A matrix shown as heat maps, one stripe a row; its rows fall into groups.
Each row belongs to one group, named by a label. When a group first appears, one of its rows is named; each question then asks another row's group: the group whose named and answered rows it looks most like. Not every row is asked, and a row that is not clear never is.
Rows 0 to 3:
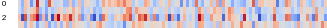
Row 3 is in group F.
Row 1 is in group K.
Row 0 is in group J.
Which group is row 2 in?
K
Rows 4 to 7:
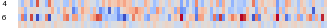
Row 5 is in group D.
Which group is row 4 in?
J
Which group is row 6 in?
F
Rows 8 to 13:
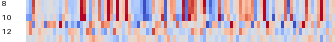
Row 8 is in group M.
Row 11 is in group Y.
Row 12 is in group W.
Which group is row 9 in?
M
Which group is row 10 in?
M
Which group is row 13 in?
D
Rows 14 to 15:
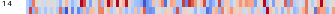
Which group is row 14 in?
M
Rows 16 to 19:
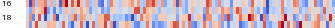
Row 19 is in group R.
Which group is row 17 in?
K
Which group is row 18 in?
F
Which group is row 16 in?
K
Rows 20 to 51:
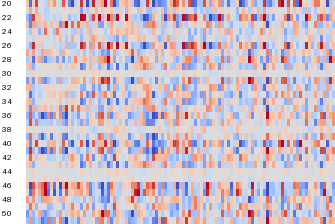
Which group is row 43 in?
D
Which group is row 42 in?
W
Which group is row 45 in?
J
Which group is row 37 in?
Y
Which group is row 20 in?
R
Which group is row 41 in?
Y
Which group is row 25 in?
D
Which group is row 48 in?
J
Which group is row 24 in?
J
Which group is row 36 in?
Y
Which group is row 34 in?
D
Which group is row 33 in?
R
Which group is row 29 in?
D
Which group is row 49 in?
W
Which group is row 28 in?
F
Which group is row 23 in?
K
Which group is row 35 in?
K
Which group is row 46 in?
K
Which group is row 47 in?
K
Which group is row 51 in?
Y
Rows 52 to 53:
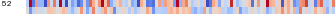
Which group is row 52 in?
Y
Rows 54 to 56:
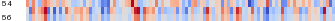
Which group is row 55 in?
K
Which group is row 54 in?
J
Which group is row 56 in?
K
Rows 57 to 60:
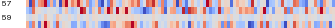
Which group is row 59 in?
J
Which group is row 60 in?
J
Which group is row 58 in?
M
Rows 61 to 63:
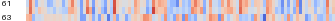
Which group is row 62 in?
W
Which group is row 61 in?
W
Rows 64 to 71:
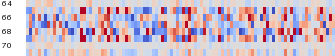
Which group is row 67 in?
Y
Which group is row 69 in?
M
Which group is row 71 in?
F
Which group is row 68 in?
R
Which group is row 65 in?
M
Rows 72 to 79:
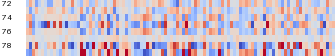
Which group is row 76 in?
D
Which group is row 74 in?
D
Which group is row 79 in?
M
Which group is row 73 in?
R
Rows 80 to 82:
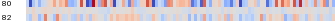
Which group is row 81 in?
J
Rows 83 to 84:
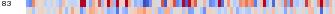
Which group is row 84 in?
D
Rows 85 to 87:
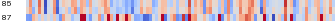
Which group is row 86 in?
F
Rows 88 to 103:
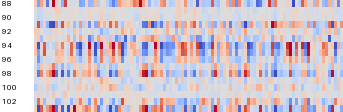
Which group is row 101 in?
J
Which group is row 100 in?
F
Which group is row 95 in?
R
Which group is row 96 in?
R
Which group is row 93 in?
D
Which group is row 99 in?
D
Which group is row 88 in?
J
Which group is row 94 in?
R
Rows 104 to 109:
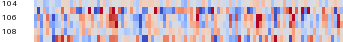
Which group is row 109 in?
Y
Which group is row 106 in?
F
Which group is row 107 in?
F
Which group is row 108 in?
F
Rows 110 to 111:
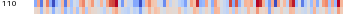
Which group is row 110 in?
F
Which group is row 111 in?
F
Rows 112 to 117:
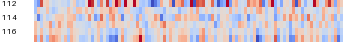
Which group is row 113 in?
F
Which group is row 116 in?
J
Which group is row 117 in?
J
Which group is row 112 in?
M
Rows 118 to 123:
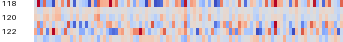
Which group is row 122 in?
J
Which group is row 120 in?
W
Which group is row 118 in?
Y
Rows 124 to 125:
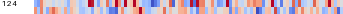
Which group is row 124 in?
M
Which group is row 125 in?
J
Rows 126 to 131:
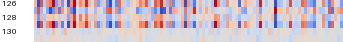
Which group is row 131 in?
J
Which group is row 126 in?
K
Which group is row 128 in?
K
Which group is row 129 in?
K
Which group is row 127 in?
Y
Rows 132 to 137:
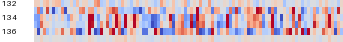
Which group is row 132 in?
W
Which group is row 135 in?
M
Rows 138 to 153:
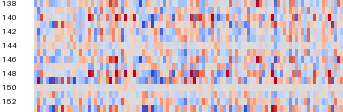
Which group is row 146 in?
F
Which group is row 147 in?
D
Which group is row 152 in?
W
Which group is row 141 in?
Y
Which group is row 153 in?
Y
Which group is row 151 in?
K
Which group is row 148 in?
M
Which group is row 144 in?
K
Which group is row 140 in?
M
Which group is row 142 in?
R
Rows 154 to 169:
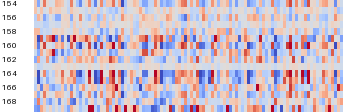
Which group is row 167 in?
R
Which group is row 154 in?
R
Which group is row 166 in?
F
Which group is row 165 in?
R
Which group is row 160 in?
R
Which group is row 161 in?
K
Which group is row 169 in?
M
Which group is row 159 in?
K
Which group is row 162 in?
F
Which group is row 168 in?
Y
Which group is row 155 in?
J
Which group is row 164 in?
R
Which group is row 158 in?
D
